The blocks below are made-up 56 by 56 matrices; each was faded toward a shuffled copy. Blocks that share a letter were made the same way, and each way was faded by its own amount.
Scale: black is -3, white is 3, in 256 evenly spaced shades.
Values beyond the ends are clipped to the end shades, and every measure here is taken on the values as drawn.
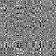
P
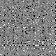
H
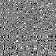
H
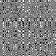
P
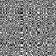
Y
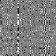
P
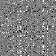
H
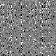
H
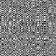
Y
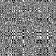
Y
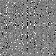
H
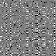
P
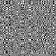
Y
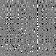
P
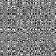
Y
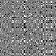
P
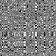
P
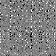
H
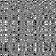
P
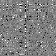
H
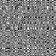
Y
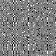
P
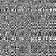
Y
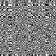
Y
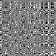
P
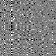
P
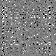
H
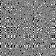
P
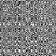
Y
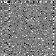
H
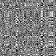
Y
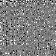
H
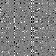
P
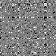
H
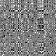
P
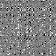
H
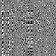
P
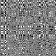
P
